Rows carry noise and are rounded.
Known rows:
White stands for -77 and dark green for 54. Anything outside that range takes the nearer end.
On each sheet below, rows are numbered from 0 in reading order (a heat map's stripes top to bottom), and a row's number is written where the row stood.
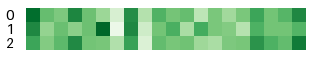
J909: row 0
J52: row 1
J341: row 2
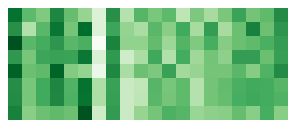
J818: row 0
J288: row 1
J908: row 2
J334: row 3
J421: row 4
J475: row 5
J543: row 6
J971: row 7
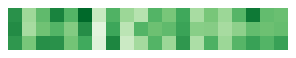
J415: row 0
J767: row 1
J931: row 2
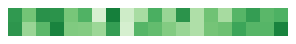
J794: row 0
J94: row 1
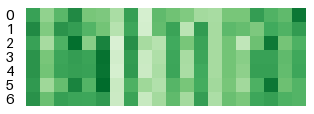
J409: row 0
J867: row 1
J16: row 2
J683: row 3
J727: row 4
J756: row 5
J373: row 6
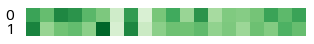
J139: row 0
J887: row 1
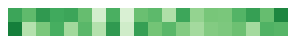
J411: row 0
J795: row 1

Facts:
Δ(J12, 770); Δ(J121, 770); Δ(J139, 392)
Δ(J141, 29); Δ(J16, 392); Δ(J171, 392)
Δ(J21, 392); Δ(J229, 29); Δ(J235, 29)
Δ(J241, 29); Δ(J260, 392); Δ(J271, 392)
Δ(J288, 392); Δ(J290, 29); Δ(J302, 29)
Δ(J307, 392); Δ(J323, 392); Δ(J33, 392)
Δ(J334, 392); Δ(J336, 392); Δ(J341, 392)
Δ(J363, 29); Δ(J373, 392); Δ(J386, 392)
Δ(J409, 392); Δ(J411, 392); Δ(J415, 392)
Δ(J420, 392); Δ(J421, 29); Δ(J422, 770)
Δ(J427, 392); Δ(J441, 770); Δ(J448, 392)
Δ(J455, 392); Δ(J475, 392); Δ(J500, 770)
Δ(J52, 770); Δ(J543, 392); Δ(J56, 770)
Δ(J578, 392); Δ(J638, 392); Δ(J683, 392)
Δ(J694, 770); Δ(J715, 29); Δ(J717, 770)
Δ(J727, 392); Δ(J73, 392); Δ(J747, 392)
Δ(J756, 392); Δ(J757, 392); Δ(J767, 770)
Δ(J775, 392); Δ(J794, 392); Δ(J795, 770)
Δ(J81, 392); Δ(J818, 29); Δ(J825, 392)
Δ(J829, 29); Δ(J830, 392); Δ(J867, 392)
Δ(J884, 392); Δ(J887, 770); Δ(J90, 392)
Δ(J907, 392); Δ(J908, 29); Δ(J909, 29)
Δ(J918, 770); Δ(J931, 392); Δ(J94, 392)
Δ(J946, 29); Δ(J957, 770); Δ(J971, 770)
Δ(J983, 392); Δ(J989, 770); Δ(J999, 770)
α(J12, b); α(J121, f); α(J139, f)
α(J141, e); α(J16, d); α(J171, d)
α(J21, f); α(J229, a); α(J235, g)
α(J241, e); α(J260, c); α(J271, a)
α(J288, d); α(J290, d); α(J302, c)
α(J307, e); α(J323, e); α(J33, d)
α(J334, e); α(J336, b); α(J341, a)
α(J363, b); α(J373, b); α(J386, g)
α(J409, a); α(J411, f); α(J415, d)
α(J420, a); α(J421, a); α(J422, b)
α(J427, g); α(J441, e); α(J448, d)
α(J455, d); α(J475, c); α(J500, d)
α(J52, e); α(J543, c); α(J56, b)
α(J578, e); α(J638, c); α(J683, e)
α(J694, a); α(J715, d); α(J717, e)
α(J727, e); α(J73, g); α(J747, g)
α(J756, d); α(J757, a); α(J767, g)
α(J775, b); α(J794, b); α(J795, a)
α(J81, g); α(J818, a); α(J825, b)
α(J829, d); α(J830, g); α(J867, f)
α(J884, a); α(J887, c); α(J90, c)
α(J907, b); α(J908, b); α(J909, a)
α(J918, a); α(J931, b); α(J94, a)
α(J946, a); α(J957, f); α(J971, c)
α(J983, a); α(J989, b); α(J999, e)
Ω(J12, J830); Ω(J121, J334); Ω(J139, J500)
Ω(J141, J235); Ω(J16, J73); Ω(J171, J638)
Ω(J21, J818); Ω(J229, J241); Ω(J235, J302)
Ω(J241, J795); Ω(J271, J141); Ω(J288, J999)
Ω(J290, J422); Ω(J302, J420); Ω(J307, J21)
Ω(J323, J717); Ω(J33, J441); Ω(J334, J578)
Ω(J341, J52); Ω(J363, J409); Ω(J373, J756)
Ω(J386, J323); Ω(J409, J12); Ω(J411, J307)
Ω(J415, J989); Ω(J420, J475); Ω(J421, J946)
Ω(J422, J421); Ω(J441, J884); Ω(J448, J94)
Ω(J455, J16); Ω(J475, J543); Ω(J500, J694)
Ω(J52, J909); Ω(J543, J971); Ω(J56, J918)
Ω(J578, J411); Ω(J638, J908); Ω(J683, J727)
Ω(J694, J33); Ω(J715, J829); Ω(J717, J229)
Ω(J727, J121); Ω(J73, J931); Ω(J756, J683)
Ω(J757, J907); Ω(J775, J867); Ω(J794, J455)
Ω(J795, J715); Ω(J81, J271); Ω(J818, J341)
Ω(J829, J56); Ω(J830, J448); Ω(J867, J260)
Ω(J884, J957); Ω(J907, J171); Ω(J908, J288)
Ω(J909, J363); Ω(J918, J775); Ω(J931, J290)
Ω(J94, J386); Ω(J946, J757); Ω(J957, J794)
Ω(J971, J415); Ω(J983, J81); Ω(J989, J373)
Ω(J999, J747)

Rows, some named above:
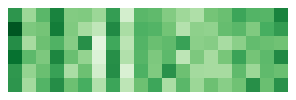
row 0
J94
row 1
J229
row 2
J767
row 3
J818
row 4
J694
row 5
J386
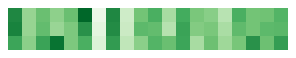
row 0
J52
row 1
J12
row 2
J73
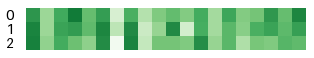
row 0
J747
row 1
J323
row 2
J422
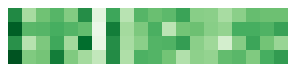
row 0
J767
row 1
J363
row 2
J500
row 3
J229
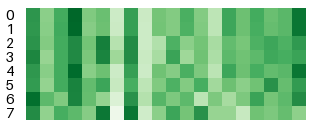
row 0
J757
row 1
J757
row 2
J90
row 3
J260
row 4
J757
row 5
J427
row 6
J818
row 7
J441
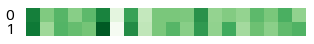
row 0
J989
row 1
J999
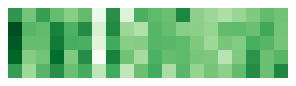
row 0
J957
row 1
J302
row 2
J235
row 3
J290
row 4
J830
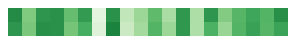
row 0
J907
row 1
J931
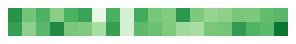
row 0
J121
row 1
J409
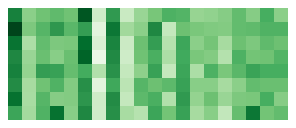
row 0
J971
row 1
J241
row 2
J717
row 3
J52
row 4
J775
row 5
J767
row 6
J56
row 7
J33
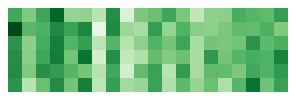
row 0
J884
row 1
J141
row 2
J81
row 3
J638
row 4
J867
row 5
J448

